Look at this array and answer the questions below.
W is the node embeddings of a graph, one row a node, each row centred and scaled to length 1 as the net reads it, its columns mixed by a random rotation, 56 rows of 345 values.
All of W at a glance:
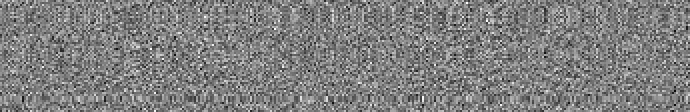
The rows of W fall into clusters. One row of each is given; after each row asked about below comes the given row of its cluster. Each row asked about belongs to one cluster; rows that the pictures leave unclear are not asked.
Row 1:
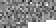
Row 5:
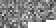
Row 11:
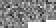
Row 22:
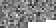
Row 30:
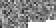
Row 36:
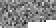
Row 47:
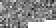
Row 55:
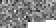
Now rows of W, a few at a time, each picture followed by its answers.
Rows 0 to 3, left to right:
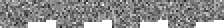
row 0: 36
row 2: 30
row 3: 55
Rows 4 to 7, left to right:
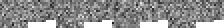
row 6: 11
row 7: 5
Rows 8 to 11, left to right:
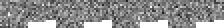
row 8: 47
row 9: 5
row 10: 5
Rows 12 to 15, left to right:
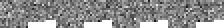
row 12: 47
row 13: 5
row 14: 11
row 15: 22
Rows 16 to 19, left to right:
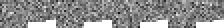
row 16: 5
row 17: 55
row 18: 47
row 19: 47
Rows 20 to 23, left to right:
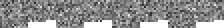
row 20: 30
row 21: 36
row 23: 1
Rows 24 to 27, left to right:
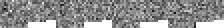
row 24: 36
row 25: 30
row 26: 5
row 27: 47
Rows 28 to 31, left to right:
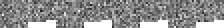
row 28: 5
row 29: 47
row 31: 22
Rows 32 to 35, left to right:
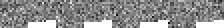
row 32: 36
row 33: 30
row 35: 47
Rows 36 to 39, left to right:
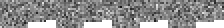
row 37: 22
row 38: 11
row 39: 11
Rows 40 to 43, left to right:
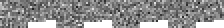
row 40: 47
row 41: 1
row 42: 36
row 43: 22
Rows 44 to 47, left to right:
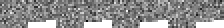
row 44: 5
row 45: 22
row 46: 55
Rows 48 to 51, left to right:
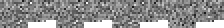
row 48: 1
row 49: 1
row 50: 1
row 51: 36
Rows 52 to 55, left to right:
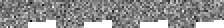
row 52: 22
